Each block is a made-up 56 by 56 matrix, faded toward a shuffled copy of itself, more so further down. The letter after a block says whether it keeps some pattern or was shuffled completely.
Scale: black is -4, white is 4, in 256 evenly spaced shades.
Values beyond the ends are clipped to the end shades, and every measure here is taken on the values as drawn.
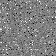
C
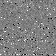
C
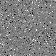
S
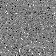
C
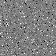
C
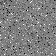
S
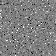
C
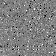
C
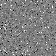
S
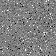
S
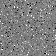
S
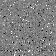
C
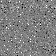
C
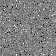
S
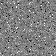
S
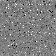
C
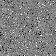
C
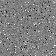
S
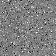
C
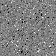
C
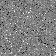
S
